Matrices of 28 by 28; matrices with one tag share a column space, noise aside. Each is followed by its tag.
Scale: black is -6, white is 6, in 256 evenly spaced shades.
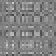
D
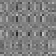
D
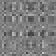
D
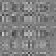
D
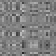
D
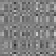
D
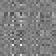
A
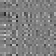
A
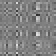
D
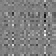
A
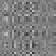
D
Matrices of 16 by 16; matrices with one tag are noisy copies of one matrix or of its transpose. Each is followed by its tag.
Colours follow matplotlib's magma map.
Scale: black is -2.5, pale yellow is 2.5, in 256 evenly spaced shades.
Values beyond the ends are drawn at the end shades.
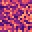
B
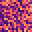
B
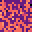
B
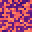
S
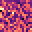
B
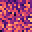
B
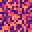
S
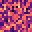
S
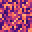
S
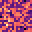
S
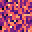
S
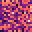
B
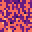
B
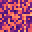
S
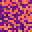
B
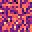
S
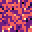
S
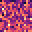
B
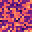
S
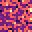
B
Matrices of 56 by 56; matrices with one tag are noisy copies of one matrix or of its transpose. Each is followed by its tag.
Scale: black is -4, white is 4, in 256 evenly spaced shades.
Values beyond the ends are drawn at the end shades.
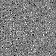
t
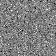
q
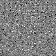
t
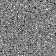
q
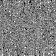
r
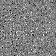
t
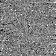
r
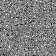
q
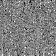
r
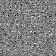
t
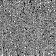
r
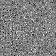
t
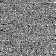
r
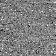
r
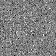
t
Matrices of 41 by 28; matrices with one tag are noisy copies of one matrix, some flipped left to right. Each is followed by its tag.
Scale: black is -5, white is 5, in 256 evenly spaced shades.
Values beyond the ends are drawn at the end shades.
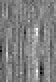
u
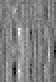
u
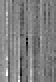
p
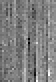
p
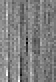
p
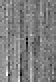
p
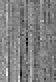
p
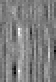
u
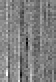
p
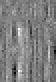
u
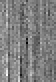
p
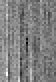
p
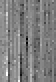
p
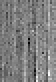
p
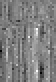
u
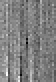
p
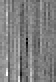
p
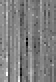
p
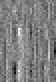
u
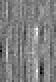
u
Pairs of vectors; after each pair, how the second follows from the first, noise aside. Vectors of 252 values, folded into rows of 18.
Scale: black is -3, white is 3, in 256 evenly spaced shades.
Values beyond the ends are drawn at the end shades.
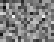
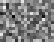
negated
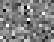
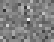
shrunk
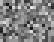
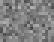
shrunk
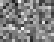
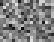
negated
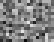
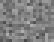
shrunk
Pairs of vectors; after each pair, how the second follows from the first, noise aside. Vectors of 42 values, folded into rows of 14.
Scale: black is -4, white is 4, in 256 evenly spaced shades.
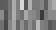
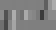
partly zeroed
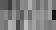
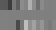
partly zeroed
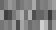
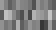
negated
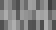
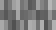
negated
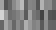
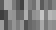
negated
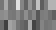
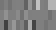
partly zeroed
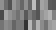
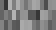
wrapped around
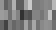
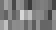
negated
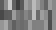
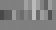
partly zeroed
